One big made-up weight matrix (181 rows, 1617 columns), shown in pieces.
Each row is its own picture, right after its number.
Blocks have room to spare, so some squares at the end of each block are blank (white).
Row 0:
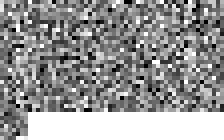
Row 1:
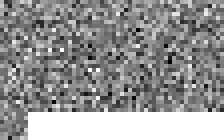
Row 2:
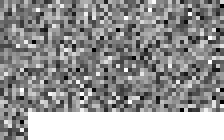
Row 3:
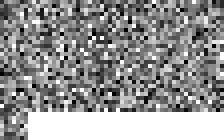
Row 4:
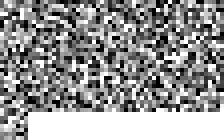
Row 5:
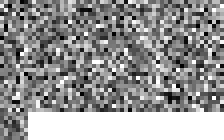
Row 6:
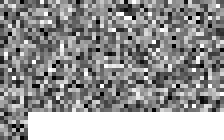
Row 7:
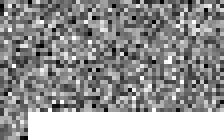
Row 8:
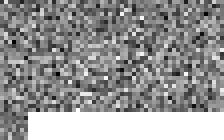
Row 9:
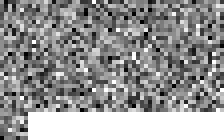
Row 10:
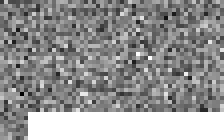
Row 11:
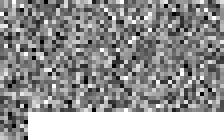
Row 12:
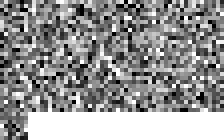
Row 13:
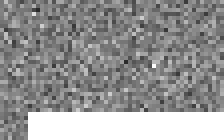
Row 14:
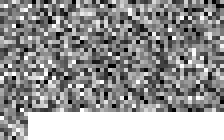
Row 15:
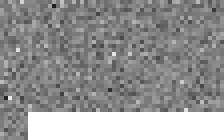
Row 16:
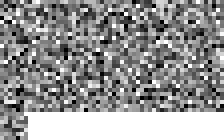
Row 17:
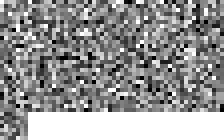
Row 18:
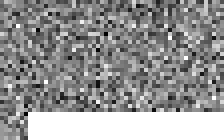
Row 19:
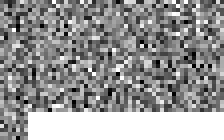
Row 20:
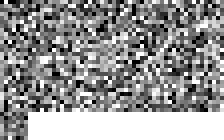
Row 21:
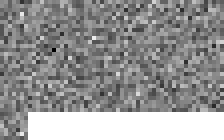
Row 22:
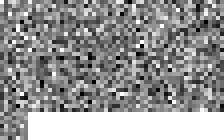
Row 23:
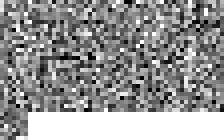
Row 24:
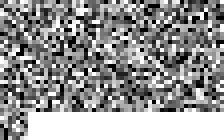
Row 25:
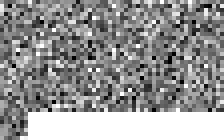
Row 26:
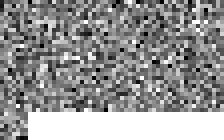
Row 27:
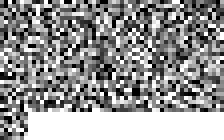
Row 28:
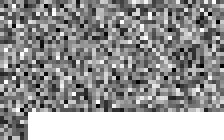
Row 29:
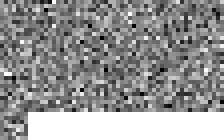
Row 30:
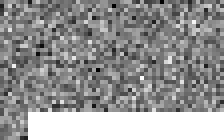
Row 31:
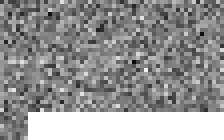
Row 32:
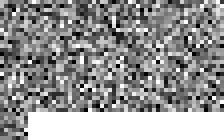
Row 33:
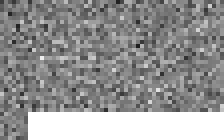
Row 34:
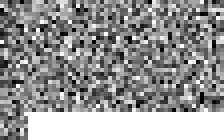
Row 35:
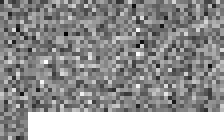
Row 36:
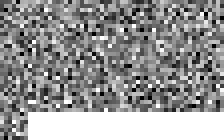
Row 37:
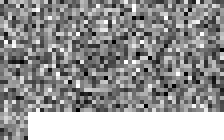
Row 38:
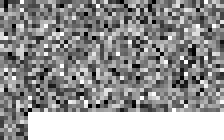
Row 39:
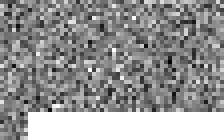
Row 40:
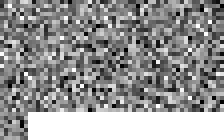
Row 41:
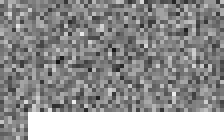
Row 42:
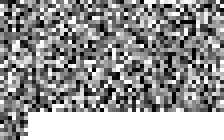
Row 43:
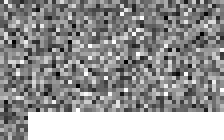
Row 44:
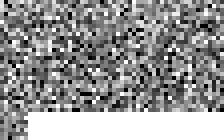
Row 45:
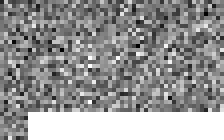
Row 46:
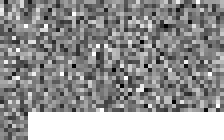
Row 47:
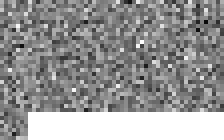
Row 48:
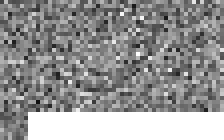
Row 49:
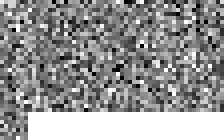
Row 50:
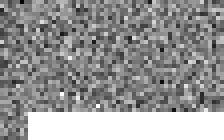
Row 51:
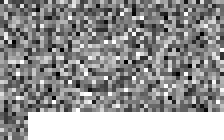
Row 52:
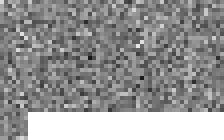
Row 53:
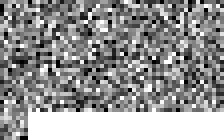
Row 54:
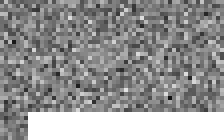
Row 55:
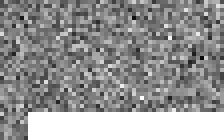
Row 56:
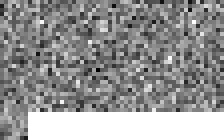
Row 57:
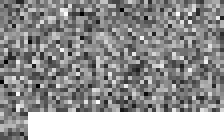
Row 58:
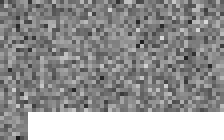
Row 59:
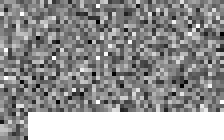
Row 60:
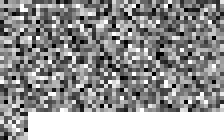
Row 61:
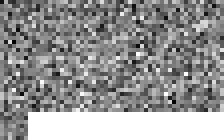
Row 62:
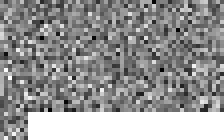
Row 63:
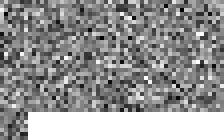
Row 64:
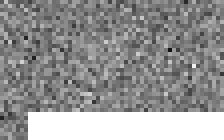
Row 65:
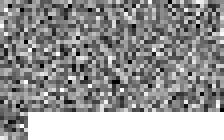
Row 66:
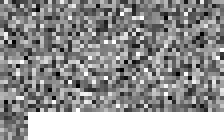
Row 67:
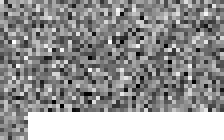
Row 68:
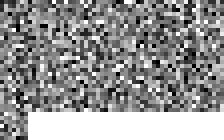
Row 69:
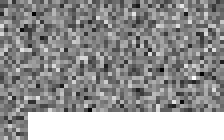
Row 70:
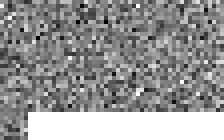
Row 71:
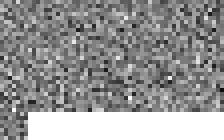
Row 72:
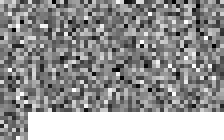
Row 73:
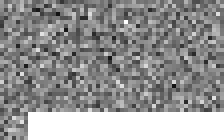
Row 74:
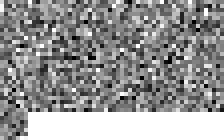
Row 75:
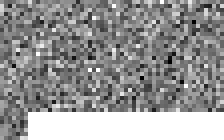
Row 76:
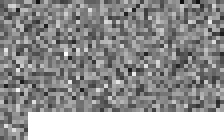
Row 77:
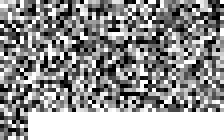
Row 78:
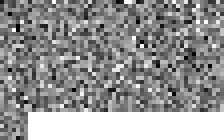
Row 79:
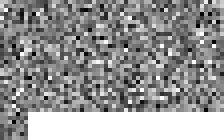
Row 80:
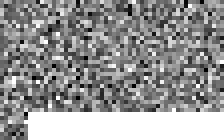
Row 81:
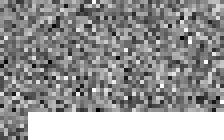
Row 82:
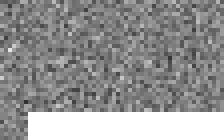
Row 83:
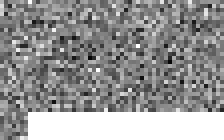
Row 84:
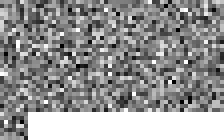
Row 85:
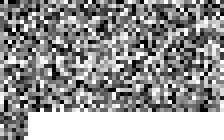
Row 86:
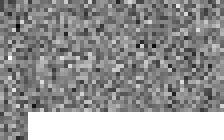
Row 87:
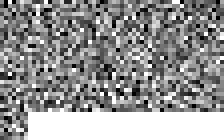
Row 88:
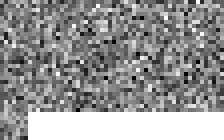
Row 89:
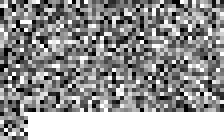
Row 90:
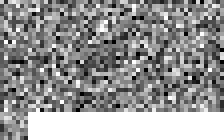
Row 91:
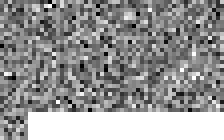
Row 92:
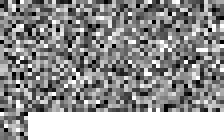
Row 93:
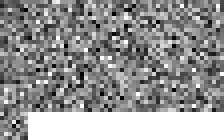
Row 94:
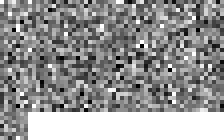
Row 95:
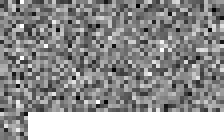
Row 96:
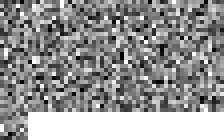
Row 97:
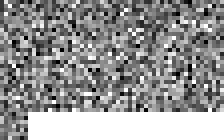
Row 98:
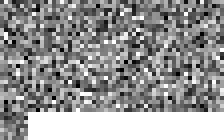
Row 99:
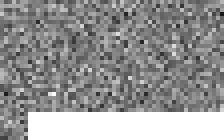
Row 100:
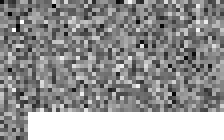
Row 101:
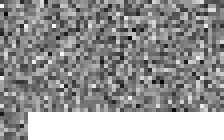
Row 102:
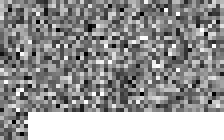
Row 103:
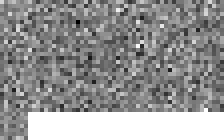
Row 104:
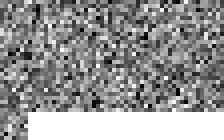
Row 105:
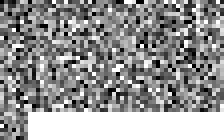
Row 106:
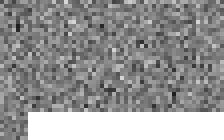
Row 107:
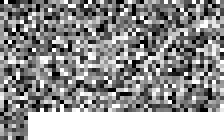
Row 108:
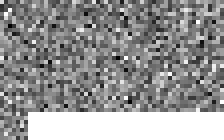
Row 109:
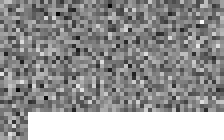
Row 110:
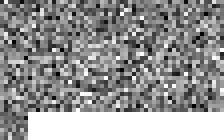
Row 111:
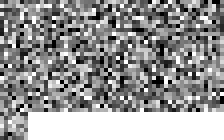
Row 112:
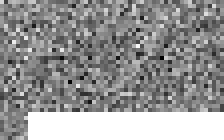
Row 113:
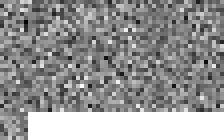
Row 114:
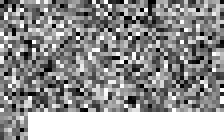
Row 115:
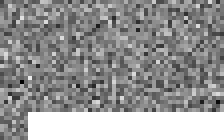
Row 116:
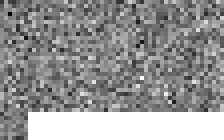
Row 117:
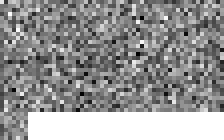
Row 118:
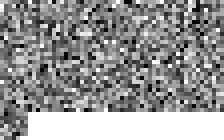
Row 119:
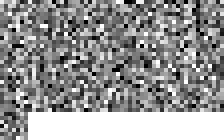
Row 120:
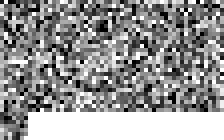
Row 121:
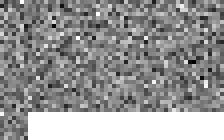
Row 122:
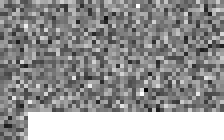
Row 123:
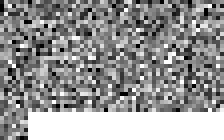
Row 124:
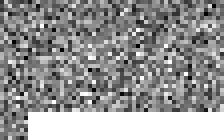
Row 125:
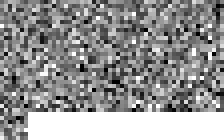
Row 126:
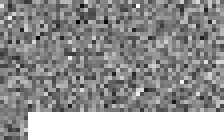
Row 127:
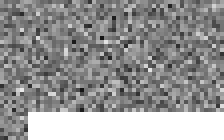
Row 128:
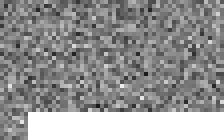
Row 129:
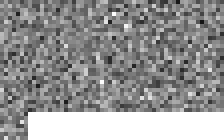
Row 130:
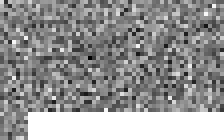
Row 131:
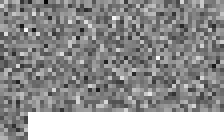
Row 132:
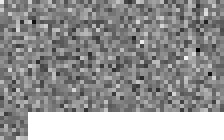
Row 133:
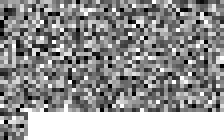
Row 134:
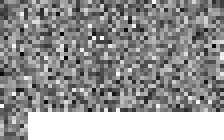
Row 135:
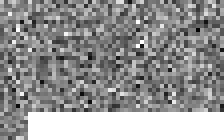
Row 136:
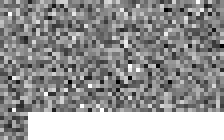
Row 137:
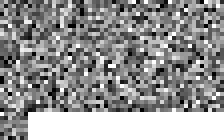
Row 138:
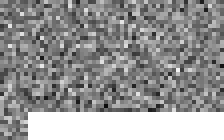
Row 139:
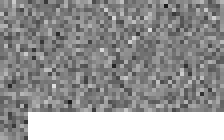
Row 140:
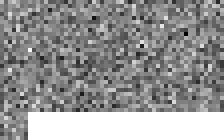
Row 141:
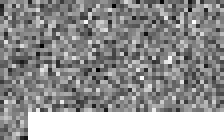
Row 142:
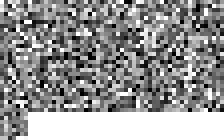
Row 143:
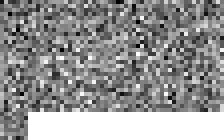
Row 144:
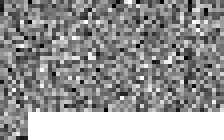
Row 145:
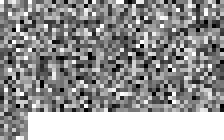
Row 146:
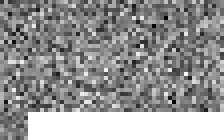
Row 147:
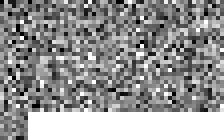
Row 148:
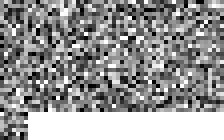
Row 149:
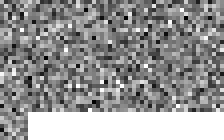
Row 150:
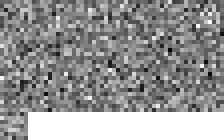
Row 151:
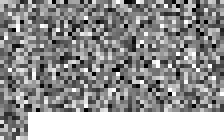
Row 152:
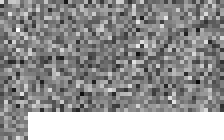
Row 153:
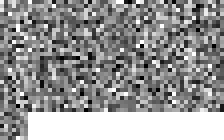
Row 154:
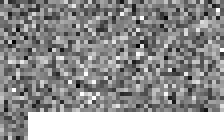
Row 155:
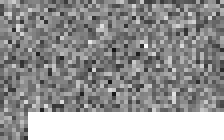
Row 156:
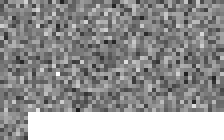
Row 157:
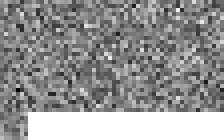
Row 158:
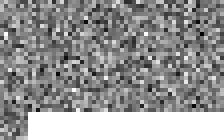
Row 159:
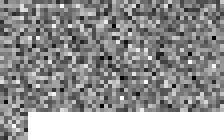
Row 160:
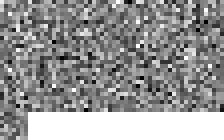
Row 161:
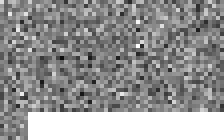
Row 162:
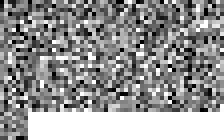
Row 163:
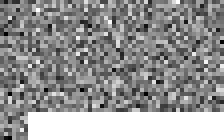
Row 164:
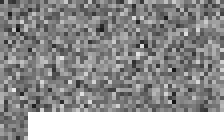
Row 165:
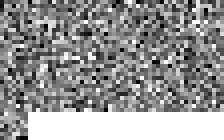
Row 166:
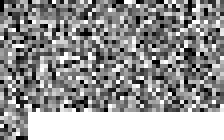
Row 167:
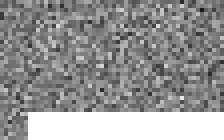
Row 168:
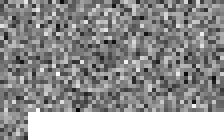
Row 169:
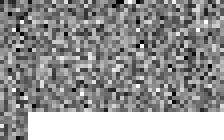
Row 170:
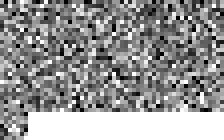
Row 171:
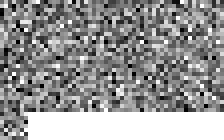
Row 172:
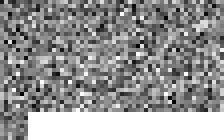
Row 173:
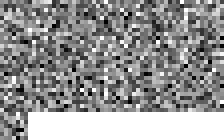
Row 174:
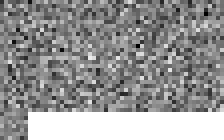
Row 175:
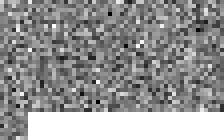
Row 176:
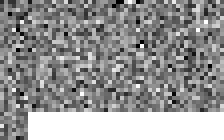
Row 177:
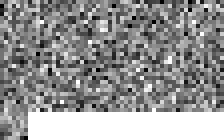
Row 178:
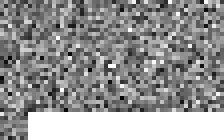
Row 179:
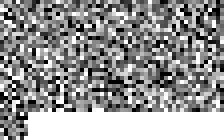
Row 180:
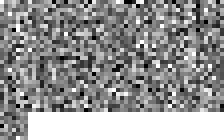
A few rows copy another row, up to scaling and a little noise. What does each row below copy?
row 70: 126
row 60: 159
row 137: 178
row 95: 92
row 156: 168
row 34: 50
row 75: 25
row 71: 179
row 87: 27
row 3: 134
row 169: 176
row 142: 52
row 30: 7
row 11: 139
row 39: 42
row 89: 171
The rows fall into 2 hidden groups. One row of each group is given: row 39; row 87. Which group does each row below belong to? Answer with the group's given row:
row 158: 39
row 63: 87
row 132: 39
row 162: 39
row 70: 87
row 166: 39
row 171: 87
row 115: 87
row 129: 87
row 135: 39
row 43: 39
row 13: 39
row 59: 87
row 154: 39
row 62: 87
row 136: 87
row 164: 39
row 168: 39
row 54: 39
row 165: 39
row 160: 39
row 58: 39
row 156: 39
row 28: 87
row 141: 39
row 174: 39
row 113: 87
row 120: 39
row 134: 87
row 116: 39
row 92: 87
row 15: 87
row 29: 87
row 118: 39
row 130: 39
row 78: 39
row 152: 39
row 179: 87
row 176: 39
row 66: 39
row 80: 87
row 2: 87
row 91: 87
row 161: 39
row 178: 87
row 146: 39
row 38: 87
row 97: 39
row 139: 87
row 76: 87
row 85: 39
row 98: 39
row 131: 87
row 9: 87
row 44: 39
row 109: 87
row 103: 39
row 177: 39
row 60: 87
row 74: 39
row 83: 39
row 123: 39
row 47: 39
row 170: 87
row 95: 87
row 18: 87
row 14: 87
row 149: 87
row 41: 39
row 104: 87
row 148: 87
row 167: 87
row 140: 39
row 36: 87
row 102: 87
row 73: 87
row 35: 39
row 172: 39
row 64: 39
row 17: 39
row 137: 87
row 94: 39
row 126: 87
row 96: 87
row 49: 39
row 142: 39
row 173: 87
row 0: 39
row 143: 39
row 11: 87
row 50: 87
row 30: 39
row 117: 39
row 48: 39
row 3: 87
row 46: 87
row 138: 87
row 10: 39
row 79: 87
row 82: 39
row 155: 39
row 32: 87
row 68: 39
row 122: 87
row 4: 87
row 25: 39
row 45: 39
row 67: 39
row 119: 39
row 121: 87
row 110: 39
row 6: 87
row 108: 87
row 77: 87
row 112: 39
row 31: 39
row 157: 87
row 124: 39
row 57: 87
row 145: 39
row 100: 39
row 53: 39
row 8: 39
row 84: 87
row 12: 87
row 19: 39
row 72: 39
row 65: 87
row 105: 39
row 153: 39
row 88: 39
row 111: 87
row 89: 87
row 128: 87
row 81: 87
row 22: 39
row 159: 87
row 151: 39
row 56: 39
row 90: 39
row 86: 39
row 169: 39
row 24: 87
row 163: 87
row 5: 87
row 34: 87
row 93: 87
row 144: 39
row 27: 87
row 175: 39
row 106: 39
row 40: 87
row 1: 39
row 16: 87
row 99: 87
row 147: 39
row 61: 39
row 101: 87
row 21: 87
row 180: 39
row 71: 87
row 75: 39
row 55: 87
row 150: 87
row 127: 87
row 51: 39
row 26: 39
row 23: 39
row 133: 87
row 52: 39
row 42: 39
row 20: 39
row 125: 87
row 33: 39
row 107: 39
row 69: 87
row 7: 39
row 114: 87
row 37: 39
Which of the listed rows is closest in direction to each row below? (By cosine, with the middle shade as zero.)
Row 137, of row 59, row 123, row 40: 123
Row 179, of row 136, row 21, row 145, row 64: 136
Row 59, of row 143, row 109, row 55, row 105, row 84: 55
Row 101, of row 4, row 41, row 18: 41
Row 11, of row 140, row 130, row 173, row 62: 62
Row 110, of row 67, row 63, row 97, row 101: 97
